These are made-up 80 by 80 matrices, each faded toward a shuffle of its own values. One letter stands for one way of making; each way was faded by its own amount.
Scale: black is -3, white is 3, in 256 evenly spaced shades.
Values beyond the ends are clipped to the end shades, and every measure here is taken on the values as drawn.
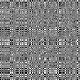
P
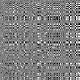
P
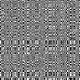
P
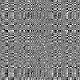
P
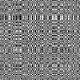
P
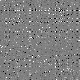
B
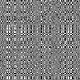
P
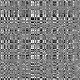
P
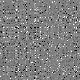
B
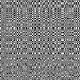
P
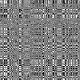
P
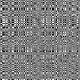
P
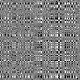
P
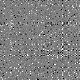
B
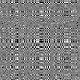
P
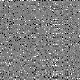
B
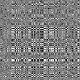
P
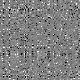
B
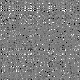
B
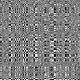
P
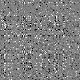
B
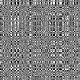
P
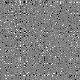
B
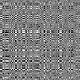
P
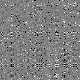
B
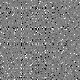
B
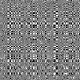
P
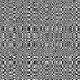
P
